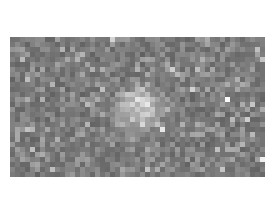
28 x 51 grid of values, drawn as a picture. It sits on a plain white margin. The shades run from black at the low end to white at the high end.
Seam: none. Bumps: one, in the centre. Average level on the scale: 50%. Mirror symmetry: none. Histogram: skewed, a long tail of high values. Ninth with the highest average: centre. Slope: none. Stripes: none.
